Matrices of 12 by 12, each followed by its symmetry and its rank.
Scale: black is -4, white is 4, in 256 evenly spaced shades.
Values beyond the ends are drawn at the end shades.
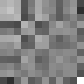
symmetric, rank two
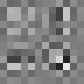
symmetric, rank two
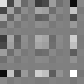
symmetric, rank one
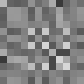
symmetric, rank two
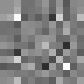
symmetric, rank two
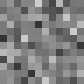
antisymmetric, full rank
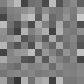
antisymmetric, rank two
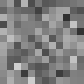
antisymmetric, full rank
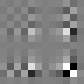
symmetric, rank one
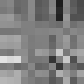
antisymmetric, rank two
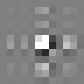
symmetric, rank one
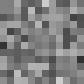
antisymmetric, full rank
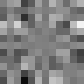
antisymmetric, rank two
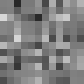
antisymmetric, rank two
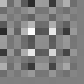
symmetric, rank one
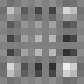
symmetric, rank one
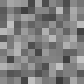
antisymmetric, full rank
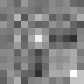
symmetric, rank two
